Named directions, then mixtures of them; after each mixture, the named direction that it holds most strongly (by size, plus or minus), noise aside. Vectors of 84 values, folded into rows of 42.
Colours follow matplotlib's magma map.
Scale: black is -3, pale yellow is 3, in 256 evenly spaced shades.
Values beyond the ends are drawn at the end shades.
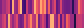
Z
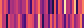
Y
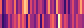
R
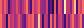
Y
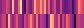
Z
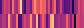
Z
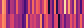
R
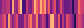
Z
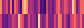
Z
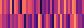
Z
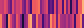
Y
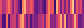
Z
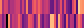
Y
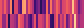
Z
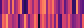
Y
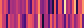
Y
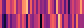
R
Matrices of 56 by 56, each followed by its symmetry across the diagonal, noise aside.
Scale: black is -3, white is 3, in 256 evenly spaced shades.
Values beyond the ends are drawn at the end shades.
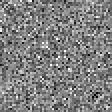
symmetric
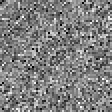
symmetric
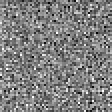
antisymmetric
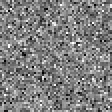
antisymmetric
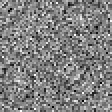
symmetric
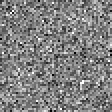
symmetric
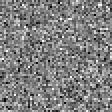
antisymmetric
